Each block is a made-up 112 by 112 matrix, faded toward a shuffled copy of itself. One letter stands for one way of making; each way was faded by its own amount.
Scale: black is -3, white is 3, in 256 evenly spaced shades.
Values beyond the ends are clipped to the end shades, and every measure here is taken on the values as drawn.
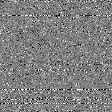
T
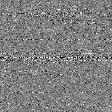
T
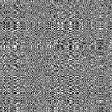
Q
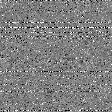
T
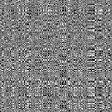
Q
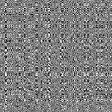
Q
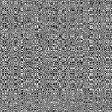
Q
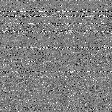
T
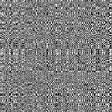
Q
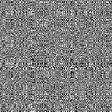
Q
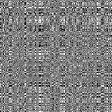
Q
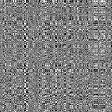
Q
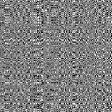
Q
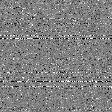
T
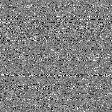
T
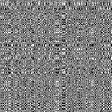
Q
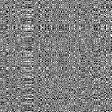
Q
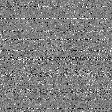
T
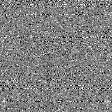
T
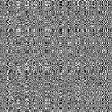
Q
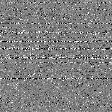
T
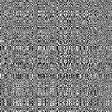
Q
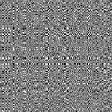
Q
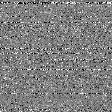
T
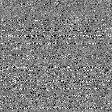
T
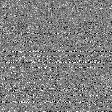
T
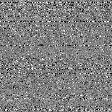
T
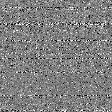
T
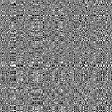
Q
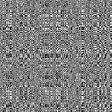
Q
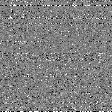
T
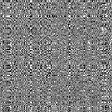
Q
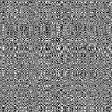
Q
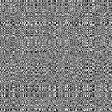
Q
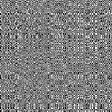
Q
